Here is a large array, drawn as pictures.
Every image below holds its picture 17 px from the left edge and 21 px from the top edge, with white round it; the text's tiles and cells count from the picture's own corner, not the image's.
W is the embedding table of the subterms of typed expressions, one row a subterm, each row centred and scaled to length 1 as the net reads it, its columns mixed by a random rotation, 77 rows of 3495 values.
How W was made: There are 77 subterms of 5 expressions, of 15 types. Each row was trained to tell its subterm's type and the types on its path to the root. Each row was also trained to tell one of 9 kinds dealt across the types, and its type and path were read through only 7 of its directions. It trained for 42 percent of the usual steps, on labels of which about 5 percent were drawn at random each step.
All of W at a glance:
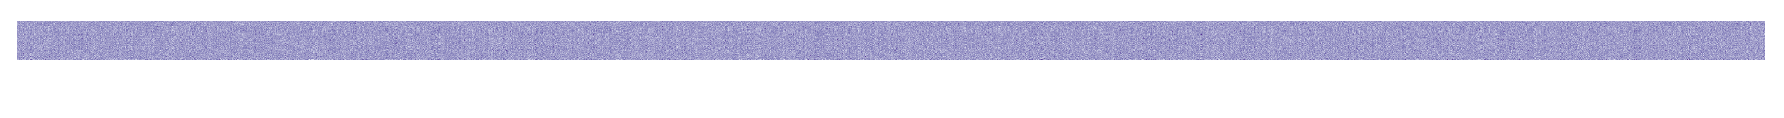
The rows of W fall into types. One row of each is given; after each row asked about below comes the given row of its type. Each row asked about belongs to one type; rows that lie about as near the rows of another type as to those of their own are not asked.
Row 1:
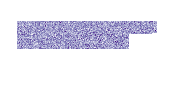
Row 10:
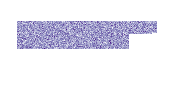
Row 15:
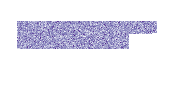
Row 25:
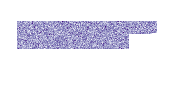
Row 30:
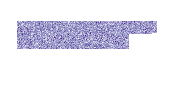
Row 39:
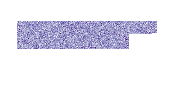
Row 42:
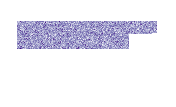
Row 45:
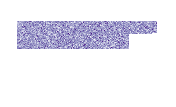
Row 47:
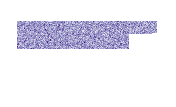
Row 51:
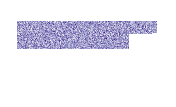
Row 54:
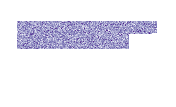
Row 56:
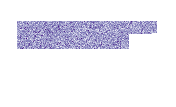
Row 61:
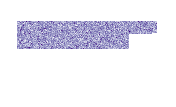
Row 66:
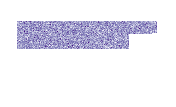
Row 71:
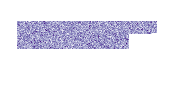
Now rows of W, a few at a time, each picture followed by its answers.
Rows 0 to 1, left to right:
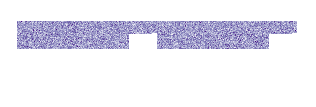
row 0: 54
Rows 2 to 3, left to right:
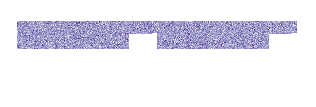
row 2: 15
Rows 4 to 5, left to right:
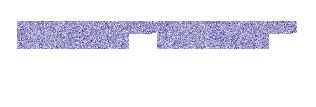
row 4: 30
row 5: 15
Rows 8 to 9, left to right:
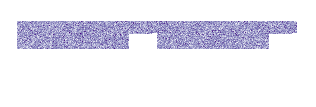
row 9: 66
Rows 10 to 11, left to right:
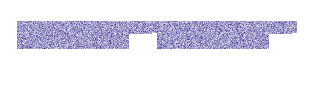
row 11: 10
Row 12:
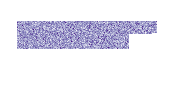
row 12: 71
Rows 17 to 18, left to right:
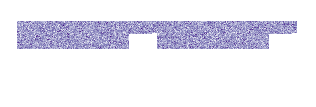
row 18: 54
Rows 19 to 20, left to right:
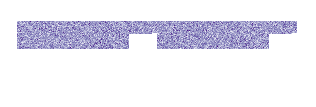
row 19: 51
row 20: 54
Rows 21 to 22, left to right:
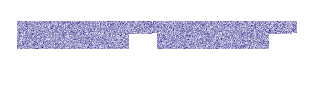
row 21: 15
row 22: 10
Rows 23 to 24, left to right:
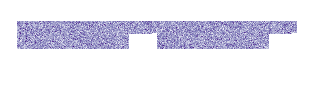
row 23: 15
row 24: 54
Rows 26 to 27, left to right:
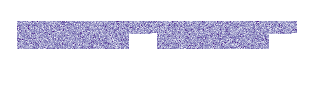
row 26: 25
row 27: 47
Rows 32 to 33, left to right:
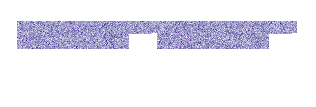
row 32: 66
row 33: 42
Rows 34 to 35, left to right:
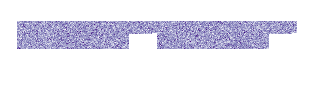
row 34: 45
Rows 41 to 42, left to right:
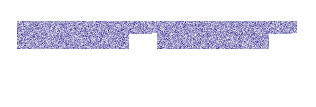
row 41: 45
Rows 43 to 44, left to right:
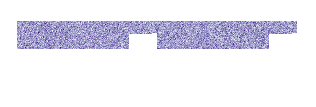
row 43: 56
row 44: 45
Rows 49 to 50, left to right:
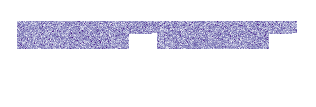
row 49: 51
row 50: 47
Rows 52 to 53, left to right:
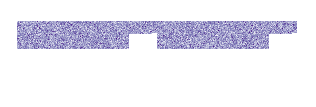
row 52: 51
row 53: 54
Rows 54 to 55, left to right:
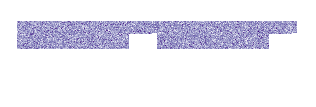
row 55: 10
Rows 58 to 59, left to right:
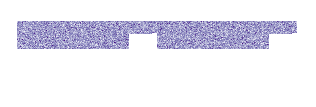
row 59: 15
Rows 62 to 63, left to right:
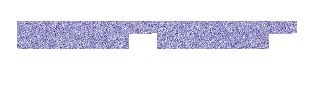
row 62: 71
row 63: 51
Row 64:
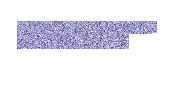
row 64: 45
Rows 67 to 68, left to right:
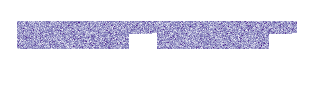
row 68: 45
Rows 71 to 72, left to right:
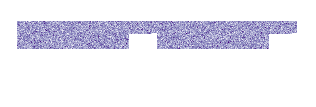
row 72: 66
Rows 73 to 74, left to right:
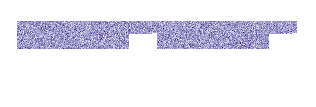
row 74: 51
